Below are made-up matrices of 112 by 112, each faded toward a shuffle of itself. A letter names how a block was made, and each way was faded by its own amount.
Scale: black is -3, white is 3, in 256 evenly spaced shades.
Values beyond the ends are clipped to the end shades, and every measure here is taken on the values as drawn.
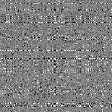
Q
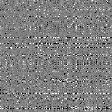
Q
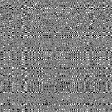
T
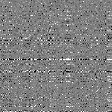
Q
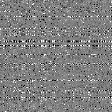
Q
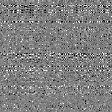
Q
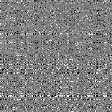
Q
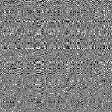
T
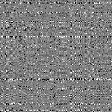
Q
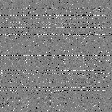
Q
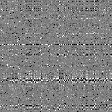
Q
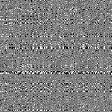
T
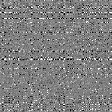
Q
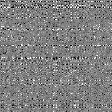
Q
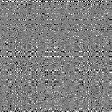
T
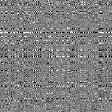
T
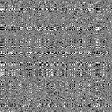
T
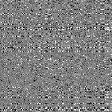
Q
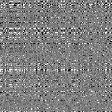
T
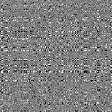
T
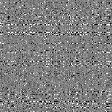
Q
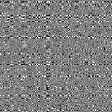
T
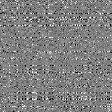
Q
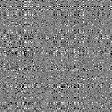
T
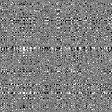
T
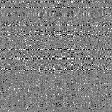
Q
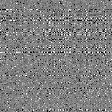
Q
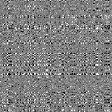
T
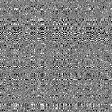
T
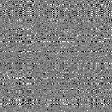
T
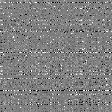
Q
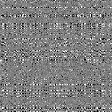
T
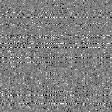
Q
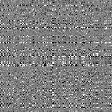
T
